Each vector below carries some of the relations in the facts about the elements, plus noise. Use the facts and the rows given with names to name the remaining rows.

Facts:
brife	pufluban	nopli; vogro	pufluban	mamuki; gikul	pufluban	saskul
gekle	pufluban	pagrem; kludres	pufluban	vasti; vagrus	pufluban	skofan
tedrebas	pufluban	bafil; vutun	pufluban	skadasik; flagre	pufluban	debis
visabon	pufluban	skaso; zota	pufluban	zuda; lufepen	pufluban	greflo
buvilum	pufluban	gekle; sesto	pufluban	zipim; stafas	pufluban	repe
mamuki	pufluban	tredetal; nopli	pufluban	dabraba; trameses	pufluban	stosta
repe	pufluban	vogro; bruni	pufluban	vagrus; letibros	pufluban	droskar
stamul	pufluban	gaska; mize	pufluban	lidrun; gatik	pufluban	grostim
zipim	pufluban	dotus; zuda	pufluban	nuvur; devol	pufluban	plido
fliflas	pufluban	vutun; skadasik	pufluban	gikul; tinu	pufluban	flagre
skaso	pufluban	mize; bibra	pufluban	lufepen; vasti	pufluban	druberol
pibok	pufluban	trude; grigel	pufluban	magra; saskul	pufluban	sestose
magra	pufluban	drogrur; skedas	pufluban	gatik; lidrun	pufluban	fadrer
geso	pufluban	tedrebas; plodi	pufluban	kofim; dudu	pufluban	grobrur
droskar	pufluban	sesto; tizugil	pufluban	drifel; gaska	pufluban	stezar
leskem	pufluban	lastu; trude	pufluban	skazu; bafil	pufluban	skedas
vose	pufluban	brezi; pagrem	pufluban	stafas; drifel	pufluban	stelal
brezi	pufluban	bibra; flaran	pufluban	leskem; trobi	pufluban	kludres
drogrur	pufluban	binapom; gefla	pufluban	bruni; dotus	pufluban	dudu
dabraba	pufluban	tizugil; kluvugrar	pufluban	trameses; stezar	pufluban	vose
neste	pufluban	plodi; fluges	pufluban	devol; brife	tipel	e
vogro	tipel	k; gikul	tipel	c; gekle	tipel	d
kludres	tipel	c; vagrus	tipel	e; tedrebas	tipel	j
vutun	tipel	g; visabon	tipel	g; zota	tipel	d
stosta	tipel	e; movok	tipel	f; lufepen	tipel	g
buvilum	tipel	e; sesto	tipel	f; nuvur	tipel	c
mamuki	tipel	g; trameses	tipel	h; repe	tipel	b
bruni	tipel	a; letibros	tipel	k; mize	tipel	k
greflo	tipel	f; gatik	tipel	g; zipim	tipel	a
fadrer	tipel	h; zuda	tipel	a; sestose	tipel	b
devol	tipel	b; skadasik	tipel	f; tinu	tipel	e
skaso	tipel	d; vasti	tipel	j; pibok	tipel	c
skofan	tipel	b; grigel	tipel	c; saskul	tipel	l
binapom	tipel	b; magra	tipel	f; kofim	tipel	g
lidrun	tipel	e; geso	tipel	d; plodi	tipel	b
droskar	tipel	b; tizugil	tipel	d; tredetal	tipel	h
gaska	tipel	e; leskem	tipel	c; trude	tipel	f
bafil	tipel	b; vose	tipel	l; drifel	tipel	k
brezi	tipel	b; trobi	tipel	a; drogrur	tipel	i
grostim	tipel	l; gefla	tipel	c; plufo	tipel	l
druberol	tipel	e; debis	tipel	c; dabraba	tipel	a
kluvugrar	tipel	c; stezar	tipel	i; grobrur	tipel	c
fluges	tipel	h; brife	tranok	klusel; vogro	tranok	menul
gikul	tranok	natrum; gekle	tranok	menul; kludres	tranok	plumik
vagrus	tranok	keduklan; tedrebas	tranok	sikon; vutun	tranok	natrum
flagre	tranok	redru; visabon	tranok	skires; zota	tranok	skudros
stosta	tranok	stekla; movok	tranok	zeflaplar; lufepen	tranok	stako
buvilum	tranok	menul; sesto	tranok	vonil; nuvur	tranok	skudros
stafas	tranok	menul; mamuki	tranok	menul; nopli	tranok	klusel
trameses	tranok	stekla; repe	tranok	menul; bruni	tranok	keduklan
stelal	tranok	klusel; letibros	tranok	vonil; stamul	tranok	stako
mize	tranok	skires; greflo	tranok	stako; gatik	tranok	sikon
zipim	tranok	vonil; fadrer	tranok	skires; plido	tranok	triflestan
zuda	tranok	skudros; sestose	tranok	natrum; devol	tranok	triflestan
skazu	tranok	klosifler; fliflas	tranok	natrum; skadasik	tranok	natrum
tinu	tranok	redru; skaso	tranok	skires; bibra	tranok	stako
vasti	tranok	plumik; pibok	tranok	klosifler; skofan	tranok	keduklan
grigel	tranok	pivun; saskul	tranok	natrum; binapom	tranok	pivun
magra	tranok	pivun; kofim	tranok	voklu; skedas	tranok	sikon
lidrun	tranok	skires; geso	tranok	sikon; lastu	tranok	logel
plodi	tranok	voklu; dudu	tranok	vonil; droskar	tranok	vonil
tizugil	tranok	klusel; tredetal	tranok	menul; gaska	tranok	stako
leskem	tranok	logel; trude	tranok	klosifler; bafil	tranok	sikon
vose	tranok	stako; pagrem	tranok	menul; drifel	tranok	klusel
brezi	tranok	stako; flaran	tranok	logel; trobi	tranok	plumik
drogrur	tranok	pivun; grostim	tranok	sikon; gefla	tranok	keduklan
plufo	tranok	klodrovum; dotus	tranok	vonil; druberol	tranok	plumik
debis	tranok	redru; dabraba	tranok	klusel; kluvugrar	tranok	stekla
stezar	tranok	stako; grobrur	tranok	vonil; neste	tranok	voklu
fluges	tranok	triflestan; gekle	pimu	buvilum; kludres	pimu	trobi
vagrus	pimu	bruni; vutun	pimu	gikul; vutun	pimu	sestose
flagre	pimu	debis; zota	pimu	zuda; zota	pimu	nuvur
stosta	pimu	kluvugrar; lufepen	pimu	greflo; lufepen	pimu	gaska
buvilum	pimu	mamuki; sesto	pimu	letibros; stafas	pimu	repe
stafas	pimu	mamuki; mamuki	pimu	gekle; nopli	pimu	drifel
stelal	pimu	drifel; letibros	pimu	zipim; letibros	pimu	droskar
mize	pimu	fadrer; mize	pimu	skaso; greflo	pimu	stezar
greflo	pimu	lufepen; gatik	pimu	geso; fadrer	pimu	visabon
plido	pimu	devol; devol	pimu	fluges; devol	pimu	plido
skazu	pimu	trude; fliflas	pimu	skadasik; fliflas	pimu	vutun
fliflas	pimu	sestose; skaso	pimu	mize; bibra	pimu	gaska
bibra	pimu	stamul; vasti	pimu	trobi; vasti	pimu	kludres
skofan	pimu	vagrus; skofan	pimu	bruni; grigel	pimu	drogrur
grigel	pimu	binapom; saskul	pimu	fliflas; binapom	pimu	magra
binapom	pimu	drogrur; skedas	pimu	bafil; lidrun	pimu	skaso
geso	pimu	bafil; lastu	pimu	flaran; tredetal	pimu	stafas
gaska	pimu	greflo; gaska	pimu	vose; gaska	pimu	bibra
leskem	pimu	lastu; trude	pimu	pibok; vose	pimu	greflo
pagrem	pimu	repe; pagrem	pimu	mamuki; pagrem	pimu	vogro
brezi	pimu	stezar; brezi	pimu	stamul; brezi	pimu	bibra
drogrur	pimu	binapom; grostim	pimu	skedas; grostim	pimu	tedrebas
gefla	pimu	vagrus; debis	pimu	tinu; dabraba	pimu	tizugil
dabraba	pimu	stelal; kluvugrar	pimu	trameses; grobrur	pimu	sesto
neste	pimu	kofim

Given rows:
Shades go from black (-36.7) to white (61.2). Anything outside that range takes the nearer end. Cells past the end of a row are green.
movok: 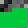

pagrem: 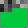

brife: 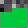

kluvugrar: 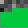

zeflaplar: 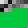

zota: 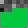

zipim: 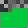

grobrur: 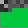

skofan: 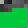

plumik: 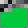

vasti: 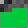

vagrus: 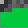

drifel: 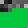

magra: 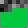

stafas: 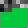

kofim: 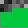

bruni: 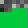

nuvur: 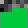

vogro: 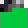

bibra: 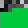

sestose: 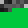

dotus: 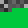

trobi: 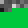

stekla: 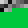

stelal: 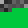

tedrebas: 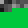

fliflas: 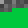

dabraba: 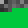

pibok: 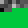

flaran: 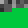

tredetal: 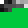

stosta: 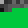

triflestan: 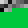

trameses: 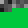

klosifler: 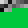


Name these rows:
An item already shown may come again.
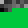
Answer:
gikul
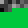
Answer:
magra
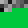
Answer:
vonil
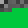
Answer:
sesto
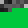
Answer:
sestose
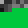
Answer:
skadasik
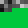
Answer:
stafas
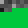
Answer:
zota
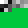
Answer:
menul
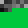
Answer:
tizugil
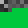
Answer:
grobrur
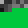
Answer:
skadasik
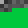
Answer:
skedas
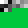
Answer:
menul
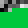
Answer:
stako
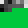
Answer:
repe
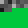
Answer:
fluges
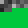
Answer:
visabon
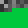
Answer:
droskar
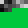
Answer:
mamuki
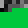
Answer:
brezi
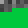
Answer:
neste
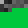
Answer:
saskul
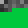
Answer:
dabraba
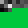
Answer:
binapom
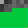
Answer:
vutun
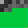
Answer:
trude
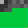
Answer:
lidrun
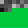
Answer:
zuda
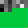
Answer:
buvilum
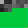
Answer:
bafil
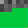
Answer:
neste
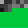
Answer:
skadasik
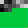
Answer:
mamuki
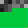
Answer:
kofim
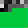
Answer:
vose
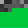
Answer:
gatik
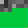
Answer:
skaso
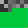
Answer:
zipim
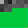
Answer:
devol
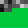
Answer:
stafas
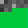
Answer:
geso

